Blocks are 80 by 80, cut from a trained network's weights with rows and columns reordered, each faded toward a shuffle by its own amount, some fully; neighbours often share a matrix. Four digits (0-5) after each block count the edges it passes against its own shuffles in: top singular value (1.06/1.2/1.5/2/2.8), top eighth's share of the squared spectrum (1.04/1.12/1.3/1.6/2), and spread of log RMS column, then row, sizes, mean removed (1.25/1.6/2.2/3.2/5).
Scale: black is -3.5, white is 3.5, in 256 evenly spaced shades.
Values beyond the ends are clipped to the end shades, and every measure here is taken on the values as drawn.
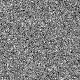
0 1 0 0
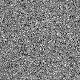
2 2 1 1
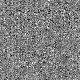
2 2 0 2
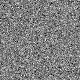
0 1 0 0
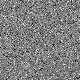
0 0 0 0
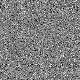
1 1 0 1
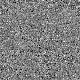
1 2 0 1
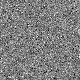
0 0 0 0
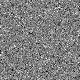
0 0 0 0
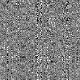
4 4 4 2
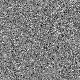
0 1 0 0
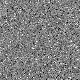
0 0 0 0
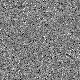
0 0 0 0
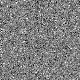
2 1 1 0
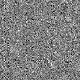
3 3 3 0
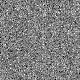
1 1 0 0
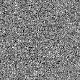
2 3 1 1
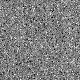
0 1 0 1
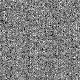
2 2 0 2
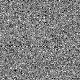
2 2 0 2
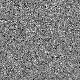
1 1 0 1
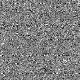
2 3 1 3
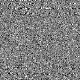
2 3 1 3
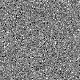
2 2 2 0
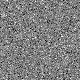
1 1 0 0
